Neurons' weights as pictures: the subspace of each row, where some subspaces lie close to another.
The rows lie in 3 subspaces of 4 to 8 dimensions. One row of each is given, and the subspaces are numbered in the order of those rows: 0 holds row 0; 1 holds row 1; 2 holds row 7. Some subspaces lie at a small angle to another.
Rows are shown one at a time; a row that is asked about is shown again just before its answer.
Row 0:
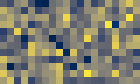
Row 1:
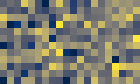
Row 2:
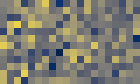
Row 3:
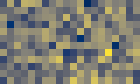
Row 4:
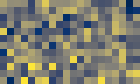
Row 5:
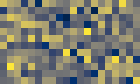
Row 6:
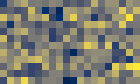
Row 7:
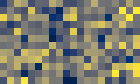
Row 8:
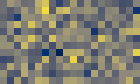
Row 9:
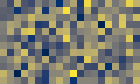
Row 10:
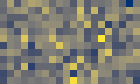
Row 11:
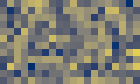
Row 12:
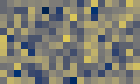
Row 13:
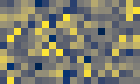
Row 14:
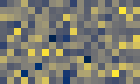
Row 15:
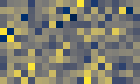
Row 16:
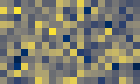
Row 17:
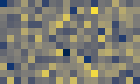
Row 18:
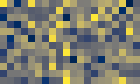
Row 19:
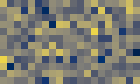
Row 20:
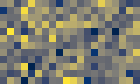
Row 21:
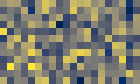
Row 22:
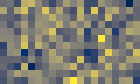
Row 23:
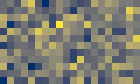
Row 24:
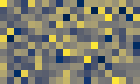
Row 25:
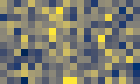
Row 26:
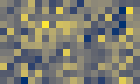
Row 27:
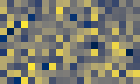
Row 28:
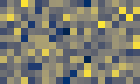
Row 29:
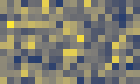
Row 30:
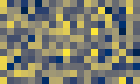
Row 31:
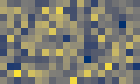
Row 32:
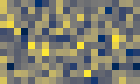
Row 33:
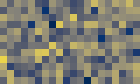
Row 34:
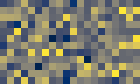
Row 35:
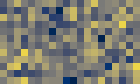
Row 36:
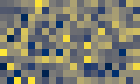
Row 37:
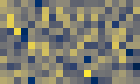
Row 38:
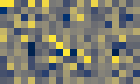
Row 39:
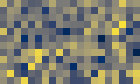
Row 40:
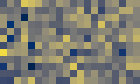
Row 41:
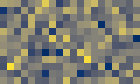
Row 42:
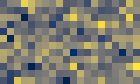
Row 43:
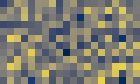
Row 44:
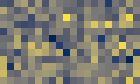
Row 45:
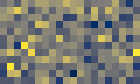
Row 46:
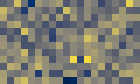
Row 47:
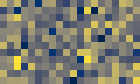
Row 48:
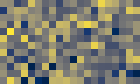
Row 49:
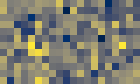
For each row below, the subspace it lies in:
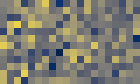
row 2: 1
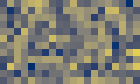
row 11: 2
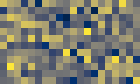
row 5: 0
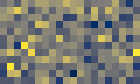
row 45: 0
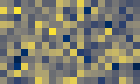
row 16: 0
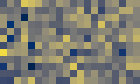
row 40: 0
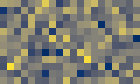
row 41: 0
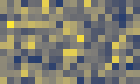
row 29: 1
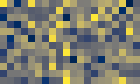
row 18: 1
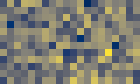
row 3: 1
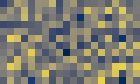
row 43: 0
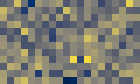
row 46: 1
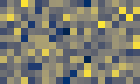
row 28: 0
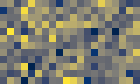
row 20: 1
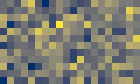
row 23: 1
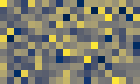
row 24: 1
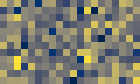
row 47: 0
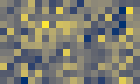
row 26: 1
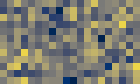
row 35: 2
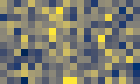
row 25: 2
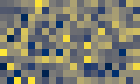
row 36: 0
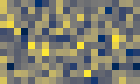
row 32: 0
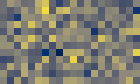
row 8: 1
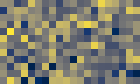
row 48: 1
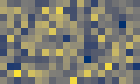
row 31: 2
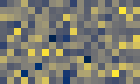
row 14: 2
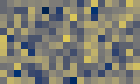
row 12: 2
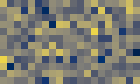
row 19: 1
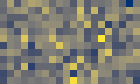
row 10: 0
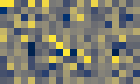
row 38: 0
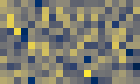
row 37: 0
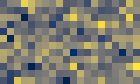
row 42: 0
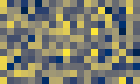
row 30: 1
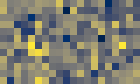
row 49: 0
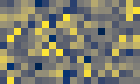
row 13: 1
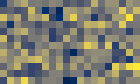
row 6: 2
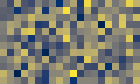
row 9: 0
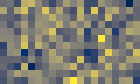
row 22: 2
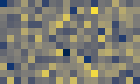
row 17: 0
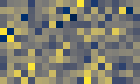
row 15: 1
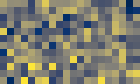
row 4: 1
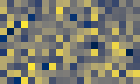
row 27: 1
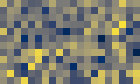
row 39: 1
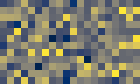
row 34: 2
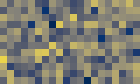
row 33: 1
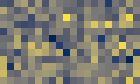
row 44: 0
